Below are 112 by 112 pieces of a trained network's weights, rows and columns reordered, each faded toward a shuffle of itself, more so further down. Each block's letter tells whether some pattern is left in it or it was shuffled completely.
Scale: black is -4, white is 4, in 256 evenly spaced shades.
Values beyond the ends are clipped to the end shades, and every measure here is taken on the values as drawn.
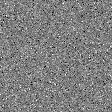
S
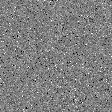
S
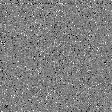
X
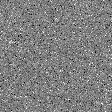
S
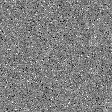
S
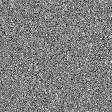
X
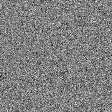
S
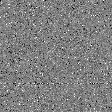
X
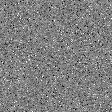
S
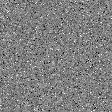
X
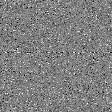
X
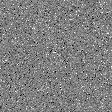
S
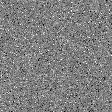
S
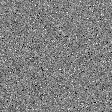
S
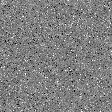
S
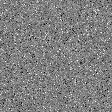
S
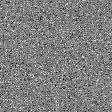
S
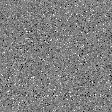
X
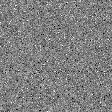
X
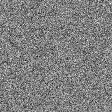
X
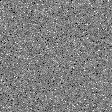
S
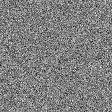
S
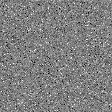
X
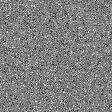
S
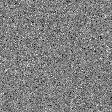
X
